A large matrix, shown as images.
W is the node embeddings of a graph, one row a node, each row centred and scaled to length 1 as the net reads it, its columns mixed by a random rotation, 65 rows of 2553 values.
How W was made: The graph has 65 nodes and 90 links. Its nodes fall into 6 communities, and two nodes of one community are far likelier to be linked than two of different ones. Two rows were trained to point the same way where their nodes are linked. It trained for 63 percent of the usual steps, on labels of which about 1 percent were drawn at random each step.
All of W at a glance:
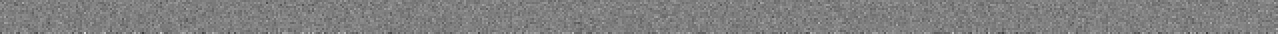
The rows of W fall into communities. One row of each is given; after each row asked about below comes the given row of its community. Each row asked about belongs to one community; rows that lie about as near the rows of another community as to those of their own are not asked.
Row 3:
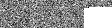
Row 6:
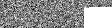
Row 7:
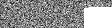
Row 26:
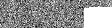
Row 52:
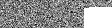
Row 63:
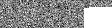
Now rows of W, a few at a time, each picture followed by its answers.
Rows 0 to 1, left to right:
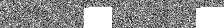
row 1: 6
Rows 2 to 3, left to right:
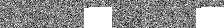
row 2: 52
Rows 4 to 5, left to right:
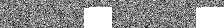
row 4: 3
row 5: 6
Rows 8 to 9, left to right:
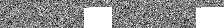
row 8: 63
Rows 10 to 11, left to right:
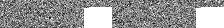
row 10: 52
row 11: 63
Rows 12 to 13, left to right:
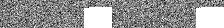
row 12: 3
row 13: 6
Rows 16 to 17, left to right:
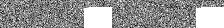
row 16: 26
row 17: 6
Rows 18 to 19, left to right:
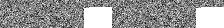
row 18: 52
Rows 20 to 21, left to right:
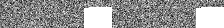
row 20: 7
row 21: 3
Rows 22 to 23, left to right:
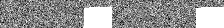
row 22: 26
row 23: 63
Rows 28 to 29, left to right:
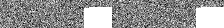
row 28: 26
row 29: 6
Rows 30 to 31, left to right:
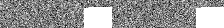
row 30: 7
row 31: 26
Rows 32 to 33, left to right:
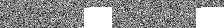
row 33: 63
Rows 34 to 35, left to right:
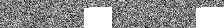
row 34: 52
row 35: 6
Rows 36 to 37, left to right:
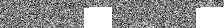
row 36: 7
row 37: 7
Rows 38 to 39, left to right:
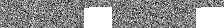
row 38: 3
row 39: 52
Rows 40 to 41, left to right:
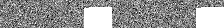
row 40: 52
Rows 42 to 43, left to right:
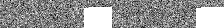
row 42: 7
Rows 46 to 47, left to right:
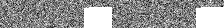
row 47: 7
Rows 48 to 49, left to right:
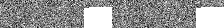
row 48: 3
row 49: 26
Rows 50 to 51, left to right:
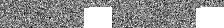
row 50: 52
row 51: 6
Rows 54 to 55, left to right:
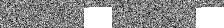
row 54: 26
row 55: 52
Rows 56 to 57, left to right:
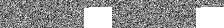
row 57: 6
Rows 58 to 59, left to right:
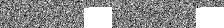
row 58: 7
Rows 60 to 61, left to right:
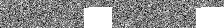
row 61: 26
